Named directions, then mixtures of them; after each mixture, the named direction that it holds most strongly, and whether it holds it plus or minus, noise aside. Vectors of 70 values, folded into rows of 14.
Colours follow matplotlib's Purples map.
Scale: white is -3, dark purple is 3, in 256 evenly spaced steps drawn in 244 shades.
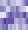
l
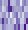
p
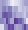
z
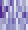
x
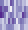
x, plus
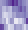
z, minus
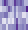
l, minus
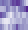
l, minus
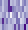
p, plus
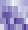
z, plus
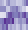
l, plus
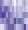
z, plus
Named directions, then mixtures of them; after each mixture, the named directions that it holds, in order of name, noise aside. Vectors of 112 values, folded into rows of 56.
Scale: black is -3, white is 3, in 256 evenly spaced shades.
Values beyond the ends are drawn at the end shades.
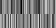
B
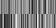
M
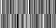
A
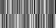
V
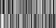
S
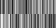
M, S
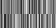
B, M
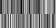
B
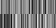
M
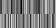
B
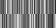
V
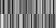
S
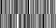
A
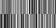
A, M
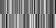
V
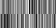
A, M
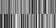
M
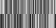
S, V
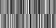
A, B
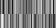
S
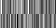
A, B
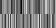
B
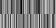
B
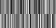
A, B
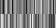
S, V
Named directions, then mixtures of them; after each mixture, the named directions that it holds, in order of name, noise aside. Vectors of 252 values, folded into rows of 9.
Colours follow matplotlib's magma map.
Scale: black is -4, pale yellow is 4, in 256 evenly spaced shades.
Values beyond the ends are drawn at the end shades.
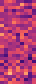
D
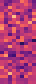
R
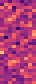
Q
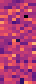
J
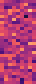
J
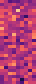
J, Q, R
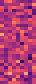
D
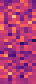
R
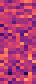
D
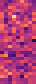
R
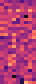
J, Q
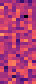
D, J, Q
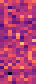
D, R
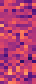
D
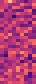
D, Q, R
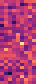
D, R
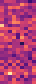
D, R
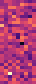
D, R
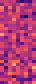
D, J, Q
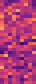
J, R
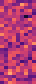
D, J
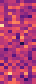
D, R
